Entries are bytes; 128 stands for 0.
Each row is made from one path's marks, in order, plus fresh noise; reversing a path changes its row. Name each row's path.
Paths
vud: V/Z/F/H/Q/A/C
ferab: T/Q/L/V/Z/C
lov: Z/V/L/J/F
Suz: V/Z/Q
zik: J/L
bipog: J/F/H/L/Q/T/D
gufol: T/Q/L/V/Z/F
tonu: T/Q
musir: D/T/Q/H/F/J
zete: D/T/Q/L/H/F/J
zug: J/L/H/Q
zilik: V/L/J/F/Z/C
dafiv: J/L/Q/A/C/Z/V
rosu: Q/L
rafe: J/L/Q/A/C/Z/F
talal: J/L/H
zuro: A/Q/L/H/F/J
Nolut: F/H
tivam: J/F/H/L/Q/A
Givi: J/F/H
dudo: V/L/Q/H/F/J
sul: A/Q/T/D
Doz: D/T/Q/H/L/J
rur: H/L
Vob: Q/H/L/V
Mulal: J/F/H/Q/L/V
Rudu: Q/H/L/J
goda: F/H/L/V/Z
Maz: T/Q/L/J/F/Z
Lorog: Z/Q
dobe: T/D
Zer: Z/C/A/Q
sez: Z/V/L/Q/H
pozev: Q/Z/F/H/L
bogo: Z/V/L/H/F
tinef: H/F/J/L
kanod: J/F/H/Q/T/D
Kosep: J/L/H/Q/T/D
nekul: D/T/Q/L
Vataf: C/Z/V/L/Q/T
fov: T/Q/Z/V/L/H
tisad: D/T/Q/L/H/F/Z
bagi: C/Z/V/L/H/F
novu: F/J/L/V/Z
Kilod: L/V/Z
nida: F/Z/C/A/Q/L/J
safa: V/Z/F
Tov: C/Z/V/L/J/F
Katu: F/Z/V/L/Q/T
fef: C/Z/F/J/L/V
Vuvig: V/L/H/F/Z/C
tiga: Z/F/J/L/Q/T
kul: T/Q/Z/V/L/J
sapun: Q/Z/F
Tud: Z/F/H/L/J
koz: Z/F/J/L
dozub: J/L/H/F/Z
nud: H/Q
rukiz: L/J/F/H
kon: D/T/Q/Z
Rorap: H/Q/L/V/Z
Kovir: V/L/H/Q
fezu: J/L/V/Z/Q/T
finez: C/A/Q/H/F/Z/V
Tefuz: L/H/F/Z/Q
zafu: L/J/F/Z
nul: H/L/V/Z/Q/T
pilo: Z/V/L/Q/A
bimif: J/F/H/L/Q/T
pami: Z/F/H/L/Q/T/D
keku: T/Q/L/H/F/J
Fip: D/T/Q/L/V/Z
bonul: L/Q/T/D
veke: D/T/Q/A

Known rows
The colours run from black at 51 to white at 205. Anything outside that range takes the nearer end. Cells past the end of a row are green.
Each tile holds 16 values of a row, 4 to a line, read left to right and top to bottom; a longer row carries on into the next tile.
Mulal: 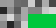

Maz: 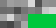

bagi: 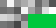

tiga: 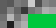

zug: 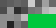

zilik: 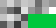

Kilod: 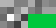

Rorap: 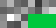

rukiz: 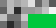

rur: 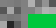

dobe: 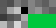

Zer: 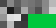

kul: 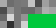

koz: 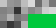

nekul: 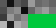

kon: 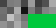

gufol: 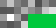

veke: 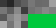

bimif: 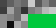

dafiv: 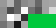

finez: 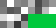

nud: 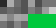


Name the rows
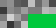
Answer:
Vob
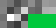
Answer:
pilo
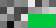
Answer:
zete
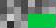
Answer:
nul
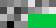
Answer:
keku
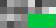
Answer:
tisad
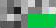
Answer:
nida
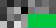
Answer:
bonul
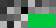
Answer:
Kosep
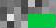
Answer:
fezu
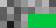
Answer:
zik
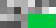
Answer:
dozub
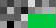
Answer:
Doz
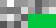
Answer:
safa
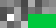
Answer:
Fip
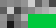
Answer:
talal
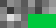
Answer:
Lorog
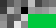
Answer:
kanod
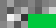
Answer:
ferab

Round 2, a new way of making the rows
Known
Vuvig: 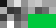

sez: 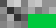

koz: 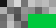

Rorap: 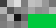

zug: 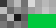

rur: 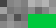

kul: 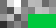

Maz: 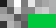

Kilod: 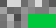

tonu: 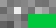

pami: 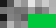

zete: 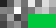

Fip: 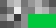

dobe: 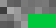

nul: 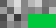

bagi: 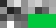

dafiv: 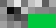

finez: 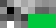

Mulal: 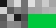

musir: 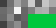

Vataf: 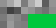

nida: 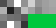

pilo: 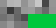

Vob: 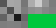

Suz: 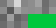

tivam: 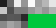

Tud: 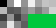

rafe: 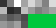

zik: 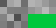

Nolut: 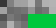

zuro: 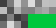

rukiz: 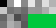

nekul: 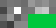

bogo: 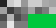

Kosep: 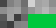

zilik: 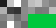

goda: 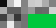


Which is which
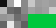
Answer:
zafu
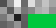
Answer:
Rudu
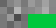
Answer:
rosu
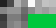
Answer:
bipog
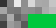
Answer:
tiga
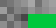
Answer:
nud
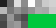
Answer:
bimif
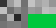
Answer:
talal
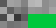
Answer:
Kovir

